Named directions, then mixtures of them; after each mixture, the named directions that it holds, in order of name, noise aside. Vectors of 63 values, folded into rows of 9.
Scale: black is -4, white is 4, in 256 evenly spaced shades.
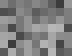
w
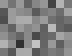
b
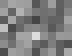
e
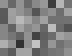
b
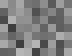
b, e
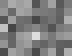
e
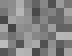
b, e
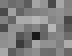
b, e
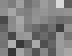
b, w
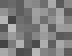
b, e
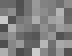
b, e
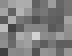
e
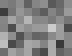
b, w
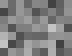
b, w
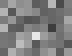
b, e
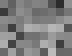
w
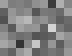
b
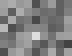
e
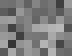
w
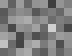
b, w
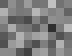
b, w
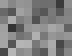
e, w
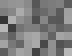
b, e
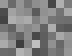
b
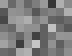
b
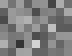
b
